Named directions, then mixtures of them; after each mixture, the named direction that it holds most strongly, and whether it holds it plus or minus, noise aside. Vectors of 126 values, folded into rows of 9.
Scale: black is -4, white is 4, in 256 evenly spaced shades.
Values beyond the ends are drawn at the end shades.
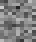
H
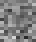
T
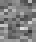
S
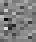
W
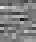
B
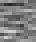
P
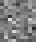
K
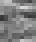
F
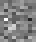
W, minus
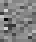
W, plus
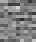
H, minus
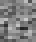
S, minus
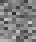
W, minus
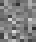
K, plus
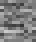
P, plus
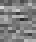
B, plus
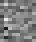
W, minus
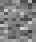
S, plus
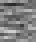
P, plus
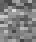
S, plus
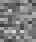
T, minus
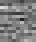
B, plus
